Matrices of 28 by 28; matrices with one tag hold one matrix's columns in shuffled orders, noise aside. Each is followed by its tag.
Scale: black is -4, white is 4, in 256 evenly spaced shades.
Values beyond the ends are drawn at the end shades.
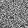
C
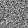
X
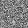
X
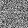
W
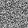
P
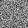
C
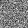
W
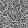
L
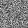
X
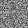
W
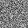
P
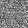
W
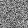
X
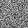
C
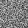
C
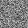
X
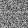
W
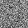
C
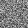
C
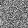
X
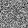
P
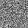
P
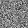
L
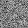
X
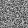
X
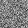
C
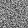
C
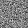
X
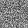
P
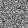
W
